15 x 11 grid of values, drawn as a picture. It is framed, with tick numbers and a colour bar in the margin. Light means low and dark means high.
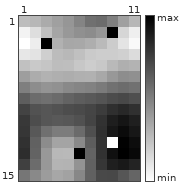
Ninth with the highest average: bottom right. Lone odd cells: 4, 3 higher and 1 lower than their neighbours. Ninth with the lowest average: top left.
